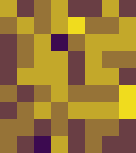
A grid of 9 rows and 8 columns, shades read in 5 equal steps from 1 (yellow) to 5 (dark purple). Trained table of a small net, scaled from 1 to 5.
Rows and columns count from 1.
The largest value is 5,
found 2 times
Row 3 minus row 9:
1 -1 -3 3 -1 -1 -2 -2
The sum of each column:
30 28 26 23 29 24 24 25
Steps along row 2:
down up down down up same down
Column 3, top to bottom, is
3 3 2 2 2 3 2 4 5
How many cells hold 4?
19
